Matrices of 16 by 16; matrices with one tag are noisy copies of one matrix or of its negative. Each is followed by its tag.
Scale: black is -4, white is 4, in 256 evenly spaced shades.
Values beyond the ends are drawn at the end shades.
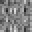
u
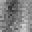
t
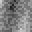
t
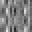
u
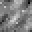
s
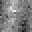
t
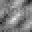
s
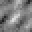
s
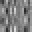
u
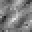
s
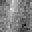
t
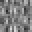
u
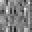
u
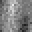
t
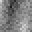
t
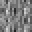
u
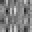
u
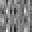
u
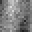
t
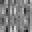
u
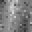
t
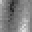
t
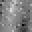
t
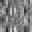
u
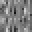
u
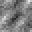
s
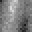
t
